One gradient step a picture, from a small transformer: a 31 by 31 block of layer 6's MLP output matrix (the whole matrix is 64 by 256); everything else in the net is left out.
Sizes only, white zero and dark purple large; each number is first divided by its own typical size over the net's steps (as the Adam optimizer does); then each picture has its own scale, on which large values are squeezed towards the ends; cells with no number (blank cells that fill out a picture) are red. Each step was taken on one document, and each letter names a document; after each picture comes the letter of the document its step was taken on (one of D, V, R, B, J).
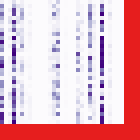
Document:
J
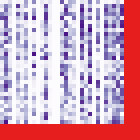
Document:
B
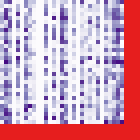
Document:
B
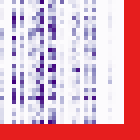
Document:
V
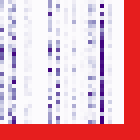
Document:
J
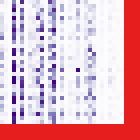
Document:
V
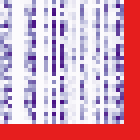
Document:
B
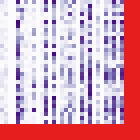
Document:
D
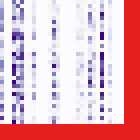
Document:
J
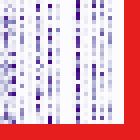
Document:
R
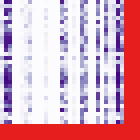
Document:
B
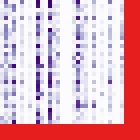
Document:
R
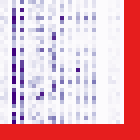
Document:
V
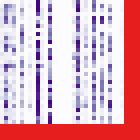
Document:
R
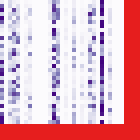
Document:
J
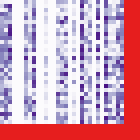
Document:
B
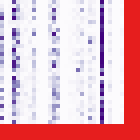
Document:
J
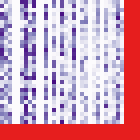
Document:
B
